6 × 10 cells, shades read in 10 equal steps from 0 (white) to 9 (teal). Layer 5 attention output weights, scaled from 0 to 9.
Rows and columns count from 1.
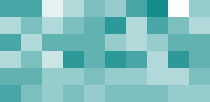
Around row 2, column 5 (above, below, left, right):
5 6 5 8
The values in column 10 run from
3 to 6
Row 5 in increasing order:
3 3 4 4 4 4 5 5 6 6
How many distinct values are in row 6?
3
